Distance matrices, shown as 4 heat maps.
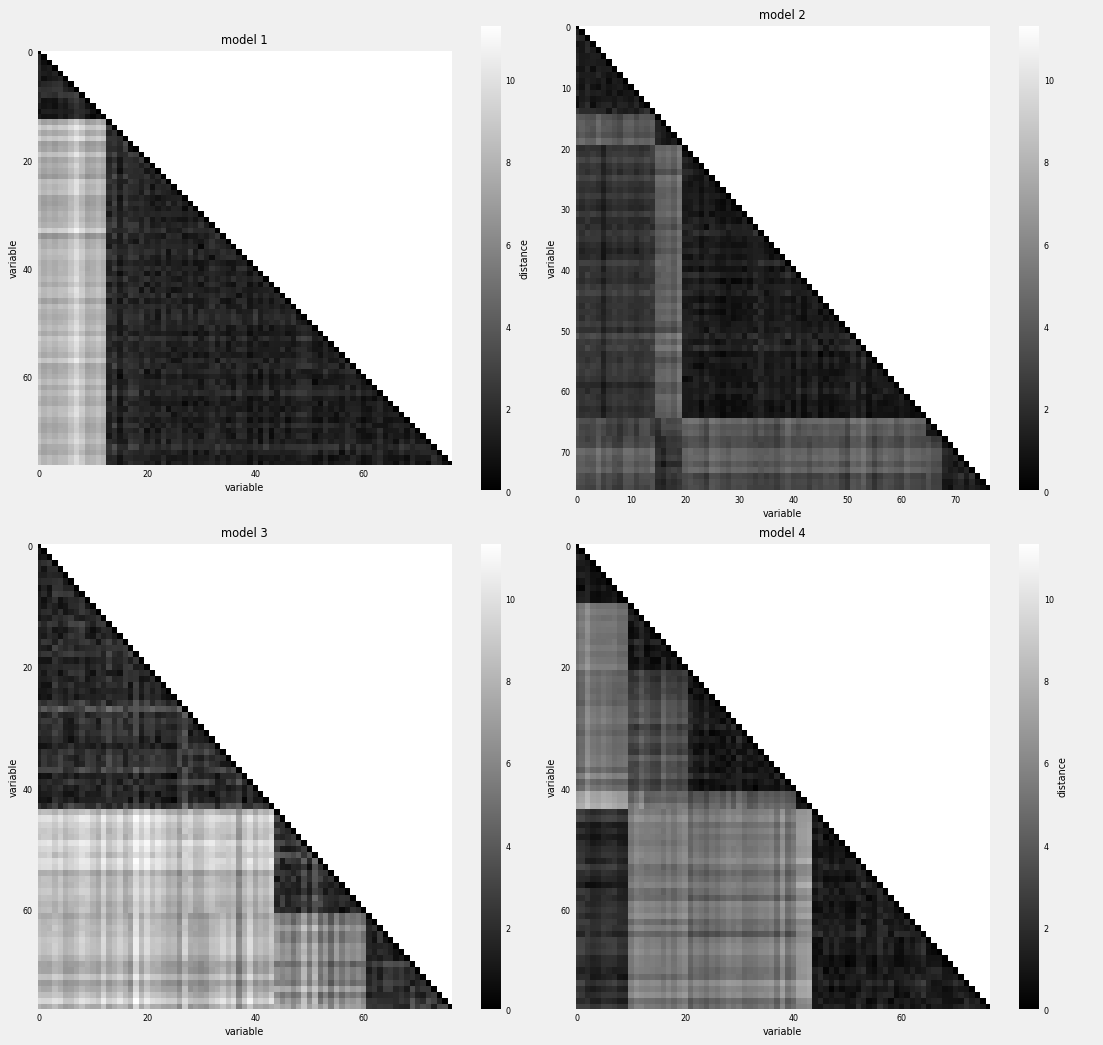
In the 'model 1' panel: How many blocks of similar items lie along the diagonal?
2
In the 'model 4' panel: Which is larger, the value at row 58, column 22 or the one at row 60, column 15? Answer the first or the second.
the second
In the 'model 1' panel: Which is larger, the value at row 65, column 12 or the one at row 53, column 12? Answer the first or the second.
the second
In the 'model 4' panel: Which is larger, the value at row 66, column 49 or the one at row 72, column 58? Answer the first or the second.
the second
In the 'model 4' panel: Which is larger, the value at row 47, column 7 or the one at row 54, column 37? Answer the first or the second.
the second
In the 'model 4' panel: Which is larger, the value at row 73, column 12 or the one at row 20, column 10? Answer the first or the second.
the first
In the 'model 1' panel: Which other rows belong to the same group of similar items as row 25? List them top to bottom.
13, 14, 15, 16, 17, 18, 19, 20, 21, 22, 23, 24, 26, 27, 28, 29, 30, 31, 32, 33, 34, 35, 36, 37, 38, 39, 40, 41, 42, 43, 44, 45, 46, 47, 48, 49, 50, 51, 52, 53, 54, 55, 56, 57, 58, 59, 60, 61, 62, 63, 64, 65, 66, 67, 68, 69, 70, 71, 72, 73, 74, 75, 76
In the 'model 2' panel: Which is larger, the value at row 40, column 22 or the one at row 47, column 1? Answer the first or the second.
the second
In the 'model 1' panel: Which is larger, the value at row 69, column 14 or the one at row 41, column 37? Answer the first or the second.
the first
